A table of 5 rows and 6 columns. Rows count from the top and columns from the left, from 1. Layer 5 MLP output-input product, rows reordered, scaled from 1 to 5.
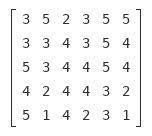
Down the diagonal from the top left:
3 3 4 4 3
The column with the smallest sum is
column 2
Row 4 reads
4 2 4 4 3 2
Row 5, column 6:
1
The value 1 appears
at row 5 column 2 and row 5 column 6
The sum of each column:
20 14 18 16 21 16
